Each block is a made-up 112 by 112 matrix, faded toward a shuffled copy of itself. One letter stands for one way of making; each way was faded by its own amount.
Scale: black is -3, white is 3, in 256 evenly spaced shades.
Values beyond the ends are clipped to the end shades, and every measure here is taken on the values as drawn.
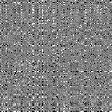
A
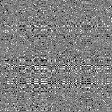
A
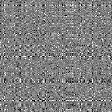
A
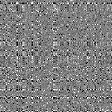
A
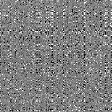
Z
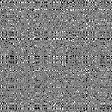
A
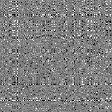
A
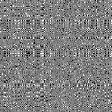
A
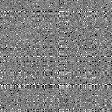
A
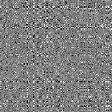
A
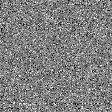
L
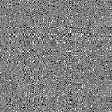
Z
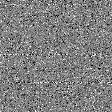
L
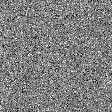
L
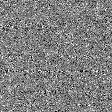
L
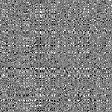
A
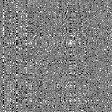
Z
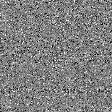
L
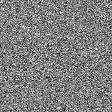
L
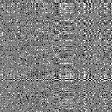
A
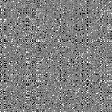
Z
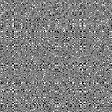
A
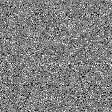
L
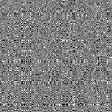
A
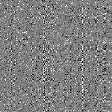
Z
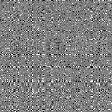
A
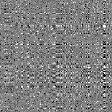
A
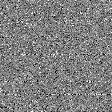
L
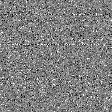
L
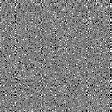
Z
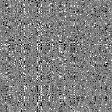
Z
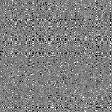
A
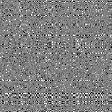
A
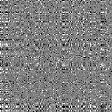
A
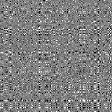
A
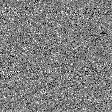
L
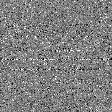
L
